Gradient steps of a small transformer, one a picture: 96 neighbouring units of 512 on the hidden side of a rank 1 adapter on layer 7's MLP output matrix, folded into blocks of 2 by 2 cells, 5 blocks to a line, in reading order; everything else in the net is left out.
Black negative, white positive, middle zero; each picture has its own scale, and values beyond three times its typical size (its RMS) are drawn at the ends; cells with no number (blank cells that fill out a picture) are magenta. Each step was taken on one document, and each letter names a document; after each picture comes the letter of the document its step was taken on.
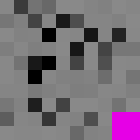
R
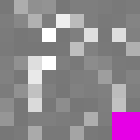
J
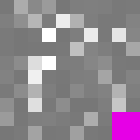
J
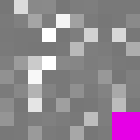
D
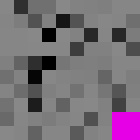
D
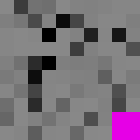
D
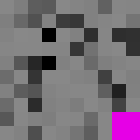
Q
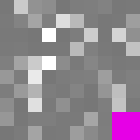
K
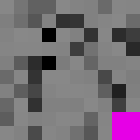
Q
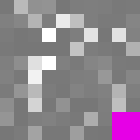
J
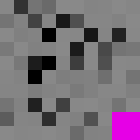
R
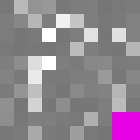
J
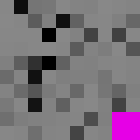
K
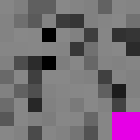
Q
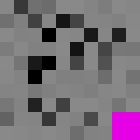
R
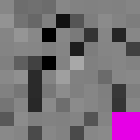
D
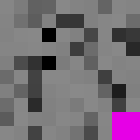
Q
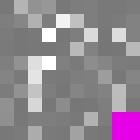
J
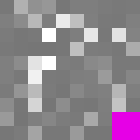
J
